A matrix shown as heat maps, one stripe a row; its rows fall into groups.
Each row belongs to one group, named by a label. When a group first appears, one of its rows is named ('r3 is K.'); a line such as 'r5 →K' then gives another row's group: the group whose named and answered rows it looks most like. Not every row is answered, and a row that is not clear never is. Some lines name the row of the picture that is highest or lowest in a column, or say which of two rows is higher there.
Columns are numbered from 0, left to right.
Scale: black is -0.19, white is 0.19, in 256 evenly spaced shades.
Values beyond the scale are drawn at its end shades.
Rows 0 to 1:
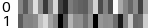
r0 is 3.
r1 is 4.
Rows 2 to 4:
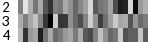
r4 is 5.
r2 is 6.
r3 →3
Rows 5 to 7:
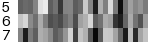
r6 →6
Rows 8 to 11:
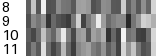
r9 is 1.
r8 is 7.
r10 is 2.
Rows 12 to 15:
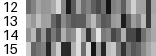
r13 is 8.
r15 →5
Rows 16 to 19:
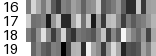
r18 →3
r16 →6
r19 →5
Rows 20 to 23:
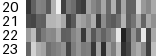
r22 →8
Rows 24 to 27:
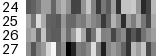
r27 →4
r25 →8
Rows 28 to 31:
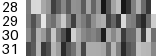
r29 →2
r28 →8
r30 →5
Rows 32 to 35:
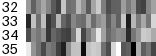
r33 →7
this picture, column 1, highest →33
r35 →6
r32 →2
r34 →1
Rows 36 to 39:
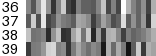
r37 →7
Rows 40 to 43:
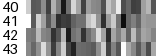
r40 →5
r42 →3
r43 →3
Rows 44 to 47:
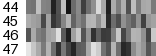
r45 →6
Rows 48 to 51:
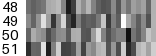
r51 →1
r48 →4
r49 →3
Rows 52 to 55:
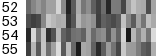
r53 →4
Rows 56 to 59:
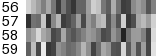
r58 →8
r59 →7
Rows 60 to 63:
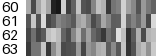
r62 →4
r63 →1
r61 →7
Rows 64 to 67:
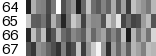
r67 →1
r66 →7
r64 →7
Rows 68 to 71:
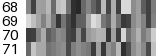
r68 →3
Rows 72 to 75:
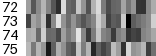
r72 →2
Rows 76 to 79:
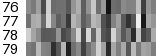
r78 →6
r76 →6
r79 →3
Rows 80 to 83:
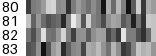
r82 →2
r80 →4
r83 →1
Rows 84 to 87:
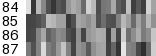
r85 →4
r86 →1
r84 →5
